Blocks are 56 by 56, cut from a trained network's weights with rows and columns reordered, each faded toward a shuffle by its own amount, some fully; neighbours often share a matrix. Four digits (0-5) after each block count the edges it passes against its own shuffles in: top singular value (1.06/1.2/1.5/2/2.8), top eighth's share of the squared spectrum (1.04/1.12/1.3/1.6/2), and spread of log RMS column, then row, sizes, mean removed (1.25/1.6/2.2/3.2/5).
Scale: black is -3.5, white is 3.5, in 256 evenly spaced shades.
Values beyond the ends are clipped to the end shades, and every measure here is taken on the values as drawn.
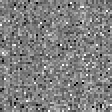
1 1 0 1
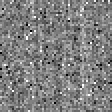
2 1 0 0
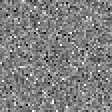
0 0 0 0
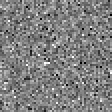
0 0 0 0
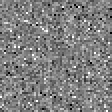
0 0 0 0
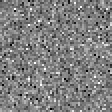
0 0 0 0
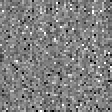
1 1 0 0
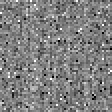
2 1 0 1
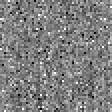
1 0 0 0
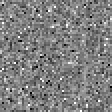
0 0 0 0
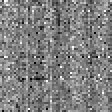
3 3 0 2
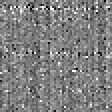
3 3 0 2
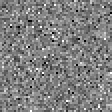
0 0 0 0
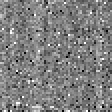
2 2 0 2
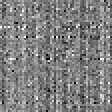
4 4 1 3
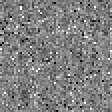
1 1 0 0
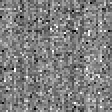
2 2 0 1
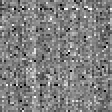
3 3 0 2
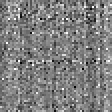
3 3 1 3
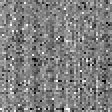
3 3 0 2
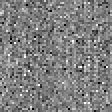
2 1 0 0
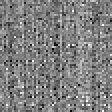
3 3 0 2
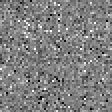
1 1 1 0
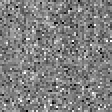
1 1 0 0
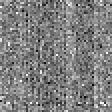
3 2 0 2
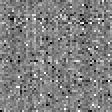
2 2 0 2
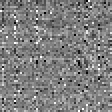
2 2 2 0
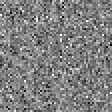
2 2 0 0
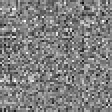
3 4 2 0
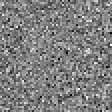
2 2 0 0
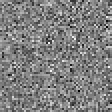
3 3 2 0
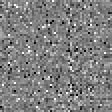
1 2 1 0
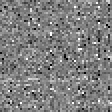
2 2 2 0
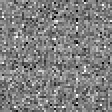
2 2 2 0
